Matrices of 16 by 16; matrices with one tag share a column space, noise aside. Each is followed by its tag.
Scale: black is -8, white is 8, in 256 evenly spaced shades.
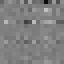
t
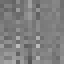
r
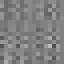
r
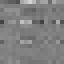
t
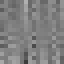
r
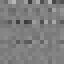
t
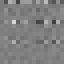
t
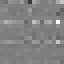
t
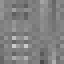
r
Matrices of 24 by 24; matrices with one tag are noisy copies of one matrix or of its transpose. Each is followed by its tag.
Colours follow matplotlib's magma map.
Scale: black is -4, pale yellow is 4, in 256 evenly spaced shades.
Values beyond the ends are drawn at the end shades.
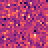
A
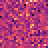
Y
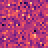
A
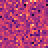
Y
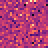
Y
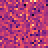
Y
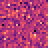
A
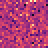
Y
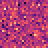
A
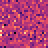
Y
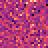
Y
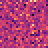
Y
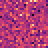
Y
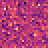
A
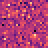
A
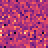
Y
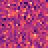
A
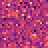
A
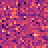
A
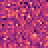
A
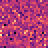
Y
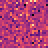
Y
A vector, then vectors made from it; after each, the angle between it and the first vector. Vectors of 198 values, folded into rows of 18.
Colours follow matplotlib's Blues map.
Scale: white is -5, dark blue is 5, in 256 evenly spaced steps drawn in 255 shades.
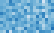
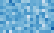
nearly parallel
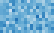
partly aligned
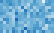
partly aligned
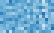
nearly parallel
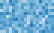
partly aligned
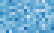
nearly parallel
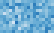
orthogonal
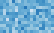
partly opposed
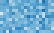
nearly opposite
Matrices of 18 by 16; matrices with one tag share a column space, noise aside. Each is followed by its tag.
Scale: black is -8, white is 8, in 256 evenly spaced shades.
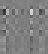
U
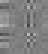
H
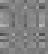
H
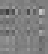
U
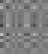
H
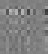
U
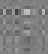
U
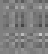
H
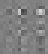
U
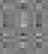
H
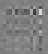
U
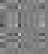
H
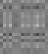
H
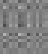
H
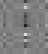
H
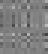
H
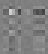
U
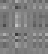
H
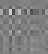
U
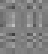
H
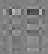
U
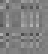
H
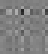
U
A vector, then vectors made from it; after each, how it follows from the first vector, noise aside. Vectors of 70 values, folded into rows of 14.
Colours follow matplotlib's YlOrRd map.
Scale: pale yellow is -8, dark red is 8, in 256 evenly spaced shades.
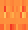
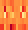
scaled up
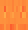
shrunk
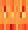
scaled up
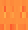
shrunk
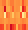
scaled up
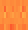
shrunk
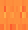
shrunk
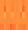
shrunk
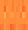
shrunk
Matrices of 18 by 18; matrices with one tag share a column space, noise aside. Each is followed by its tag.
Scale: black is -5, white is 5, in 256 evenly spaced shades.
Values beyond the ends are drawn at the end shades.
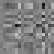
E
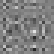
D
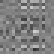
D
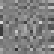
D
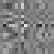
E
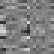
D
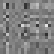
E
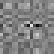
E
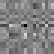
E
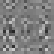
D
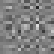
D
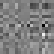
E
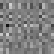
E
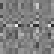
E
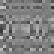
D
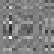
D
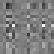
E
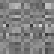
E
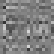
D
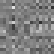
D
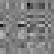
E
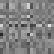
E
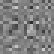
D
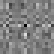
E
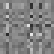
E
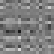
D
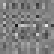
E
